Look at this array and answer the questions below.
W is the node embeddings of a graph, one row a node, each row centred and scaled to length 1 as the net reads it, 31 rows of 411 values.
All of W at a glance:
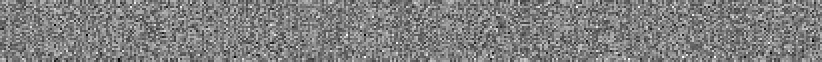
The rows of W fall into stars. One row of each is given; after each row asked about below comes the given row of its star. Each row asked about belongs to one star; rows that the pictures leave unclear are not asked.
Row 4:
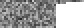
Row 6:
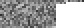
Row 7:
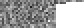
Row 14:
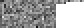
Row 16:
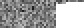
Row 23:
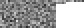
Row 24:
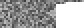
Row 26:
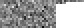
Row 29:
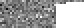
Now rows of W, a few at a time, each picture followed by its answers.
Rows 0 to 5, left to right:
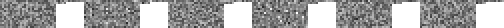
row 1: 6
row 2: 23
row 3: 29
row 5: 26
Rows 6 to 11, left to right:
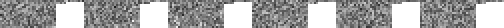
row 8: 24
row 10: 4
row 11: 14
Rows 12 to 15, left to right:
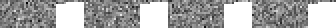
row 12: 29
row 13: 6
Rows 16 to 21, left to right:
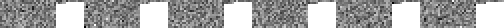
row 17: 24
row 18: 16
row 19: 7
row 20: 26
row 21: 4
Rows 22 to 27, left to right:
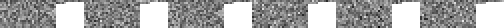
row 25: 6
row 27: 26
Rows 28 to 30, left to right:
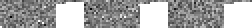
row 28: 24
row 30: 29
